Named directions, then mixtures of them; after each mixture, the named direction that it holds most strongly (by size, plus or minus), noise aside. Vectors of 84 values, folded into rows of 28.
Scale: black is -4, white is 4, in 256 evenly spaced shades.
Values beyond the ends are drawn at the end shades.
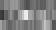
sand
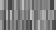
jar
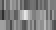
sand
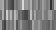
jar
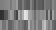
sand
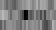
sand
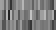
jar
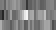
sand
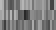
jar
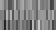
jar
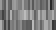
jar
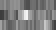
sand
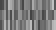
jar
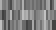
jar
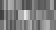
sand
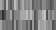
jar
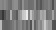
sand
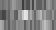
sand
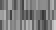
jar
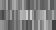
sand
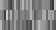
jar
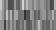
jar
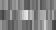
sand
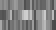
sand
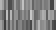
jar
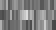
sand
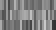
jar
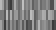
jar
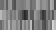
sand
